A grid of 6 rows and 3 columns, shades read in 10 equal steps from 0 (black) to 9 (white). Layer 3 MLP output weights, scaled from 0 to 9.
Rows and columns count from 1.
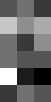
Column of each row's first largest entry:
2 1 3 1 1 2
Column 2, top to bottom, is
4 5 2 3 1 4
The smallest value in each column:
2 1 0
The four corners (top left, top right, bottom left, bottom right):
3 2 2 3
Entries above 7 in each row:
0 0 0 0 1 0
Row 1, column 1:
3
